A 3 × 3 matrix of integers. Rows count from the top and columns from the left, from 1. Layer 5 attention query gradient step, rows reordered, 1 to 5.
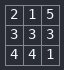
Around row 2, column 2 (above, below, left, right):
1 4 3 3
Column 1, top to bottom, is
2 3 4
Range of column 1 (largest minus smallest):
2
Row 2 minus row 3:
-1 -1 2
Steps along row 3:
same down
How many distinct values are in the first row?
3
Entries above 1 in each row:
2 3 2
